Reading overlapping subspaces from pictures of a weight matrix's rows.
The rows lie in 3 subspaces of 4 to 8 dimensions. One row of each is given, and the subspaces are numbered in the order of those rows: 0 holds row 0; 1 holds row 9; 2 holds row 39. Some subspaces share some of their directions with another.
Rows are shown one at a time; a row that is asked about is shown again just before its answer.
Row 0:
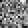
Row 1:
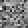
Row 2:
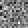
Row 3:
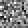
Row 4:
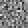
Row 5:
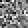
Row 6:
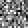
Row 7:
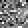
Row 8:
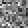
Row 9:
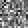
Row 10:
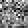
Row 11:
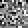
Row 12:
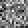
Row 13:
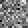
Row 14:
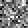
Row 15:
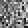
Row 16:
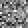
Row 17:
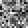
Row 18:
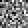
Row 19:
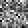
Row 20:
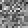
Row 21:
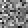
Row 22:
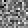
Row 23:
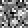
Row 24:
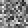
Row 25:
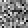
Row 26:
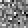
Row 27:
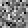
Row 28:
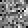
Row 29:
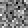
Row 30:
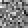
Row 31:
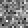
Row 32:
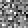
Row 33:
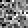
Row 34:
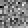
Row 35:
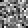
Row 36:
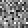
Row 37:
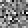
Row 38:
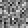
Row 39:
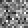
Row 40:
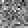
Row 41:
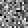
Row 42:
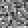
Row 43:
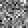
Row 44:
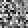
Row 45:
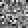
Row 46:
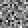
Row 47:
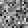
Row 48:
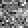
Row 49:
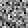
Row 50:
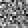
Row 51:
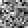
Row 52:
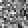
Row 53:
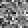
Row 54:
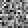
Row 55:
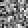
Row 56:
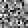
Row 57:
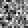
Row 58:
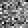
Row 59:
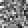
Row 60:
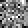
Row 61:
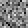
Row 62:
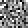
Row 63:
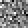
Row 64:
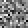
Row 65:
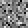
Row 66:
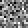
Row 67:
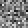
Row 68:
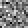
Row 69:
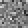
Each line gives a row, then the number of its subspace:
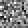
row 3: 0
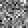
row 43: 0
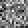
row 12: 0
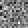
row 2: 0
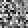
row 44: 1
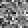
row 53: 1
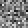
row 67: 2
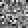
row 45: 2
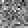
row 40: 0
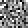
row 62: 1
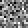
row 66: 0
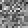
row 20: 0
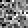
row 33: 1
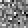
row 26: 1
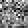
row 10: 0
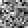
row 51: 2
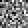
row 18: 2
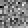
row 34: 0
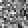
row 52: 0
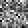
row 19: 0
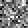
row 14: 0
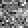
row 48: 2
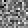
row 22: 2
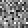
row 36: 0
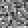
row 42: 0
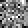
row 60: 0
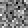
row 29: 0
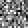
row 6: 1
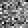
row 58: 0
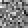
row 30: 2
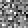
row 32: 1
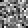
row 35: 0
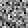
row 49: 2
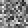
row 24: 0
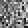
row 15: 0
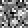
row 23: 0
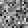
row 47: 2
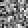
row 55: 0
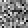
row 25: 1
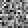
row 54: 1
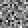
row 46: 1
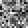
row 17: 0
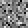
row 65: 2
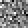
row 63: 1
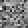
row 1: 0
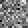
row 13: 0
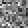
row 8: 2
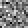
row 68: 2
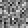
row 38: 0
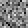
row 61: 2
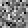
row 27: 2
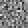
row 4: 1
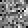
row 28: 0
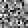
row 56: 1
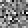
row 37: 2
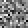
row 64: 1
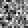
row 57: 2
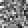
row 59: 0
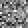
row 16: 2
